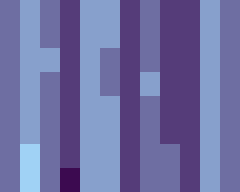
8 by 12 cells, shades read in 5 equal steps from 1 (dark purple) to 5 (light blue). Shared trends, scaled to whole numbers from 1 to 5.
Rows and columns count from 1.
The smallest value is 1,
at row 8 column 4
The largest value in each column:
3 5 4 2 4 4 2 4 3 2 4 3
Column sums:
24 34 25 15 32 30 16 25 18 16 32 24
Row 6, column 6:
4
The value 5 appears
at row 7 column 2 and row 8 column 2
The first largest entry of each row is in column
2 2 2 2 2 2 2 2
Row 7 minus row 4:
0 1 0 0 0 1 0 -1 1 0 0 0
